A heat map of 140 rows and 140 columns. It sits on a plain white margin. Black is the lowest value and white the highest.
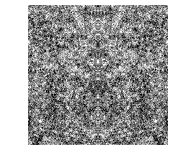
Slope: none. Histogram: bell-shaped. Odd rows or columns: none. Mirror symmetry: left to right.
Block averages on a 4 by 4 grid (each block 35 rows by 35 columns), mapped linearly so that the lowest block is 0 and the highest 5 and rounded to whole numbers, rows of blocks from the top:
2 5 5 2 | 3 5 5 3 | 1 1 1 1 | 0 2 2 0
